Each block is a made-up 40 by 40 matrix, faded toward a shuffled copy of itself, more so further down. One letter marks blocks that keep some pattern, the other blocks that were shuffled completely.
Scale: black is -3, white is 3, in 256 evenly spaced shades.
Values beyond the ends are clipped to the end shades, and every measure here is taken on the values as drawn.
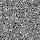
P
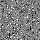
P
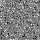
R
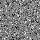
P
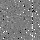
R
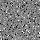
P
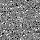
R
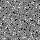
P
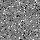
P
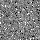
P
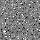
R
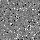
P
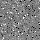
P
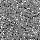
R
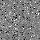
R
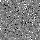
P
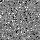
P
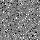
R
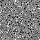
R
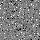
P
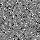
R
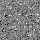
P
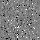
R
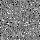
P
